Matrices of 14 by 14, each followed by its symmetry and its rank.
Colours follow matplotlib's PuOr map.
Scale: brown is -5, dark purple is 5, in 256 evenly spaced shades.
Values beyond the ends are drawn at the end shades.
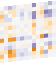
antisymmetric, rank two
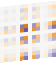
symmetric, rank one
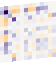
symmetric, rank three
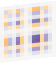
symmetric, rank one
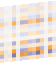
neither, rank one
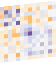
symmetric, rank three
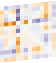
antisymmetric, rank two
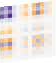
symmetric, rank one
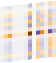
neither, rank one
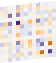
symmetric, rank three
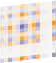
symmetric, rank one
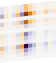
neither, rank one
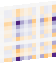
symmetric, rank one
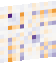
symmetric, rank three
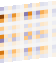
neither, rank one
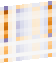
neither, rank one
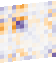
symmetric, rank three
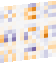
antisymmetric, rank two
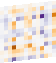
antisymmetric, rank two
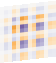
symmetric, rank one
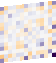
symmetric, rank three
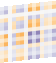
symmetric, rank one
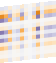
neither, rank one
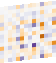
antisymmetric, rank two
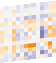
antisymmetric, rank two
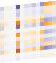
neither, rank one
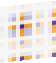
symmetric, rank one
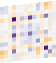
symmetric, rank three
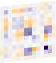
symmetric, rank three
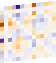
antisymmetric, rank two
